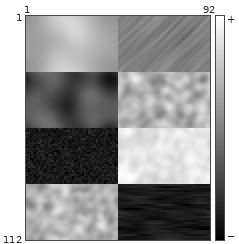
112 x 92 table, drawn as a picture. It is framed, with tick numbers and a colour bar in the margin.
The table splits into 4 rows of 2 panels. Panel 1,1: high, smooth. Panel 1,2: middling, slanting up to the right, faint in contrast. Panel 2,1: low, smooth. Panel 2,2: high, blotchy. Panel 3,1: very low, fine-grained, faint in contrast. Panel 3,2: very high, blotchy, faint in contrast. Panel 4,1: high, blotchy. Panel 4,2: very low, streaked across, faint in contrast.
